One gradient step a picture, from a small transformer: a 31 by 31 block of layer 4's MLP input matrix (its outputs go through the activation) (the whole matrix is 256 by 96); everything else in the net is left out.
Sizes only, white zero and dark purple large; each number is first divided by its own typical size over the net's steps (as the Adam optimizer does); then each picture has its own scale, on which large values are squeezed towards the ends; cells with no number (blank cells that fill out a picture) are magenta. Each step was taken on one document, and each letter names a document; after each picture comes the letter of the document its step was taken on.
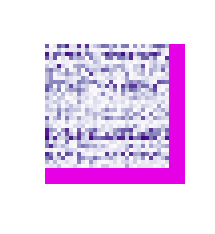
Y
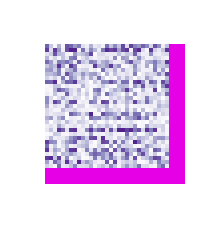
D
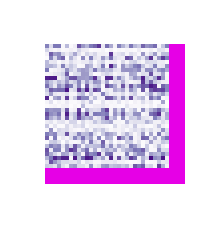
Y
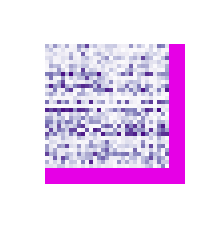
Y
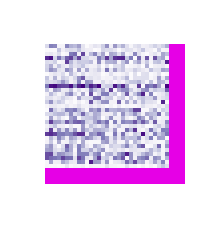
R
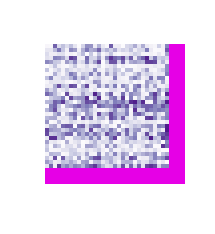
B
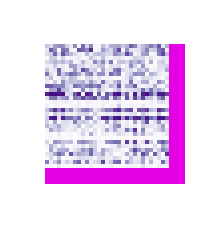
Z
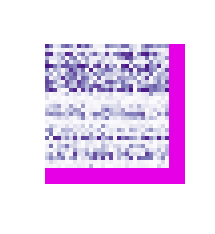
Y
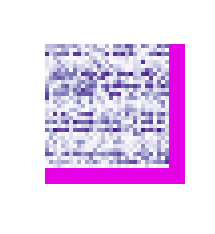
Z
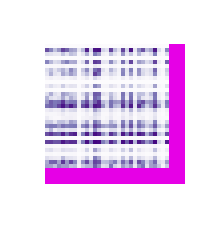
B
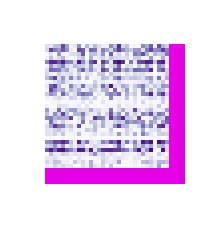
Z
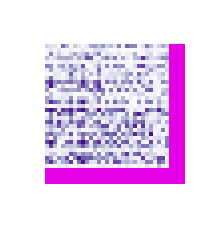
Y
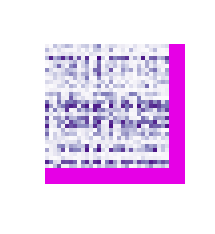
B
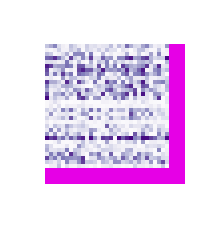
R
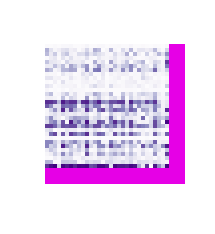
B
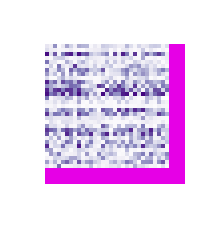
Y
